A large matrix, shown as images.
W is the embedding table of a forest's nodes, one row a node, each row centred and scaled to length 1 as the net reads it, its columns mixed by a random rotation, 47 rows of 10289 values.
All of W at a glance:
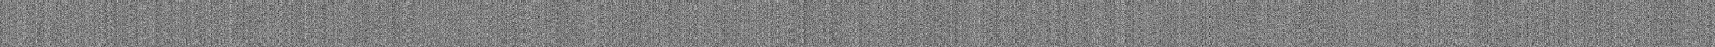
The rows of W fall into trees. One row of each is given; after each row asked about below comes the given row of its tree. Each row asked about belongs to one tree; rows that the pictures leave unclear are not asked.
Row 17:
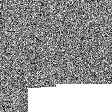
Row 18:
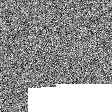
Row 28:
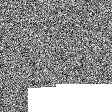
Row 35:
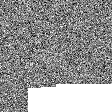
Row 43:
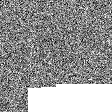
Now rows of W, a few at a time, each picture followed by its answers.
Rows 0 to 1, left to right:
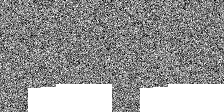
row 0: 35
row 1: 35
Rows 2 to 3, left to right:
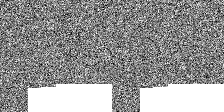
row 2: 35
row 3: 17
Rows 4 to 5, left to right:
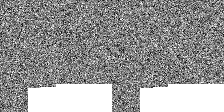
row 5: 18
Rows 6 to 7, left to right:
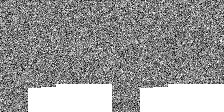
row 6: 18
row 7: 43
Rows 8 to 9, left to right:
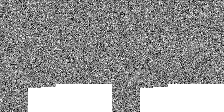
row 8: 18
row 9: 18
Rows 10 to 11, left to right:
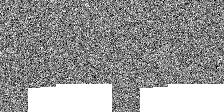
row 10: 17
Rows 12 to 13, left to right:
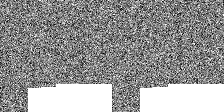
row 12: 28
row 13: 35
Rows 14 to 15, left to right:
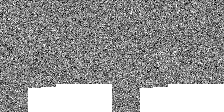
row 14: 18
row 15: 35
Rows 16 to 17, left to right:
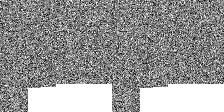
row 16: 17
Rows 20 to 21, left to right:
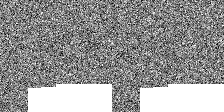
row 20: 43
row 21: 43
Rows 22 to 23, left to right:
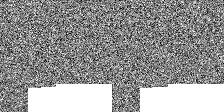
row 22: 18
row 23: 35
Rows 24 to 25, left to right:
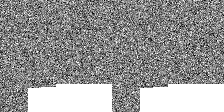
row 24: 28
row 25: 17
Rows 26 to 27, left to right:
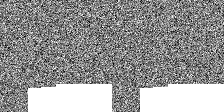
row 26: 18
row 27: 17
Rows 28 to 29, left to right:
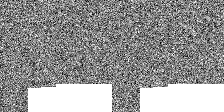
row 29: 35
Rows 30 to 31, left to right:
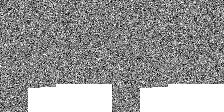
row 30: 35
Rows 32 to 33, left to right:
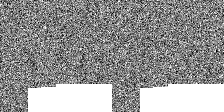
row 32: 28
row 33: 17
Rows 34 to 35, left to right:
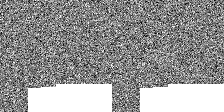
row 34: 17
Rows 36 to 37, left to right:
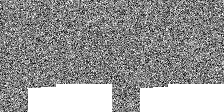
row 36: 17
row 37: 18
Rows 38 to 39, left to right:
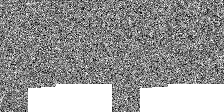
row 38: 18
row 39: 35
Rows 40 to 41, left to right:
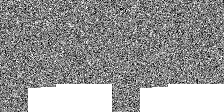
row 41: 35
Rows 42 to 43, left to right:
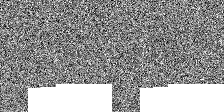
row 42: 35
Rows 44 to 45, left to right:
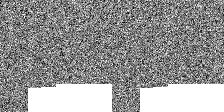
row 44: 43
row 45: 17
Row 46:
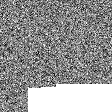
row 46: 18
